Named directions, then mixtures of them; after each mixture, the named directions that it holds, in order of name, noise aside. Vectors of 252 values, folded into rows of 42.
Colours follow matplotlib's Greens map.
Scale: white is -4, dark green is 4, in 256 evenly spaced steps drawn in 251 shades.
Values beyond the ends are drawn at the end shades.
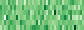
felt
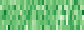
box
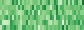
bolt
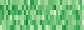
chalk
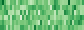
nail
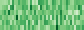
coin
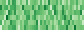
bolt, chalk, felt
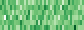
felt, nail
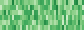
bolt, box, coin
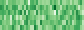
chalk, nail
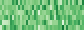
bolt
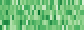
bolt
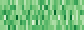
box, coin, felt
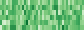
bolt, chalk
